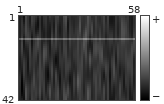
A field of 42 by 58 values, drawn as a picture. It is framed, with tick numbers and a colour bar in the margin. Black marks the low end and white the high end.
Row 12 differs from the rows beside it. The values are skewed, with a long tail toward high values. Overall the values sit about 20% of the way up the scale. There is no overall slope.
